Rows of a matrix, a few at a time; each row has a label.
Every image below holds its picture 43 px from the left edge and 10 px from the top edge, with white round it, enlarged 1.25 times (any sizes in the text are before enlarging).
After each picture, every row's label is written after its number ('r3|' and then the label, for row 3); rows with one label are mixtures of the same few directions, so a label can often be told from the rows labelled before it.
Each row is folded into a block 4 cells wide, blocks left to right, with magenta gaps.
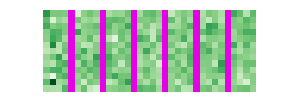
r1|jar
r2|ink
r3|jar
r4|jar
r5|ink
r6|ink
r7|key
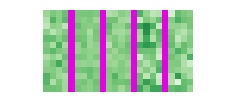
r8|jar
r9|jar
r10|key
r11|ink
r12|jar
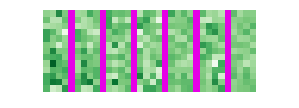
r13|key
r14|key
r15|jar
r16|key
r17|ink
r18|ink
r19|ink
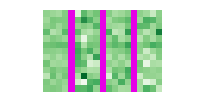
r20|key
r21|jar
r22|key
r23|key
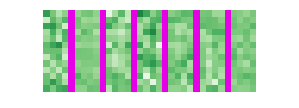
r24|ink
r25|key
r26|key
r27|key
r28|ink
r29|key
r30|jar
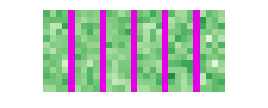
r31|ink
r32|ink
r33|key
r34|ink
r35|jar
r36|jar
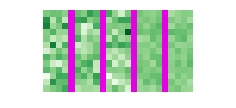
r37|jar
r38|ink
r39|key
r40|jar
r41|ink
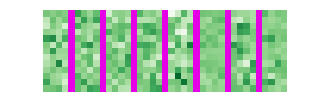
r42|jar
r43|ink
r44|ink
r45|ink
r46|key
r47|key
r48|ink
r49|jar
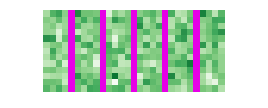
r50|jar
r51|ink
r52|jar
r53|jar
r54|jar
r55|key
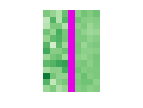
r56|jar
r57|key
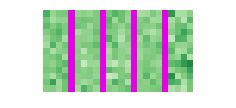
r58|jar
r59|key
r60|jar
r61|key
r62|jar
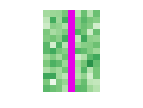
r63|jar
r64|ink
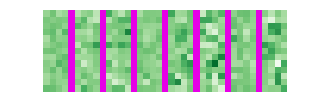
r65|ink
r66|key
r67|key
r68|jar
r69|jar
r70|ink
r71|jar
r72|ink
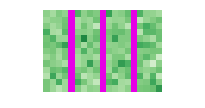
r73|key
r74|jar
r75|jar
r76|ink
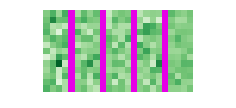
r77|ink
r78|ink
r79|jar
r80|ink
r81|jar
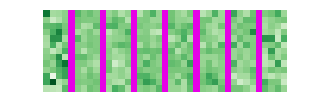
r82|jar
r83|ink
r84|key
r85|key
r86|jar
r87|key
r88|key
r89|jar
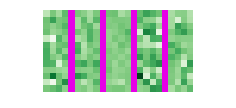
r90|jar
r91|jar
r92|key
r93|key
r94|ink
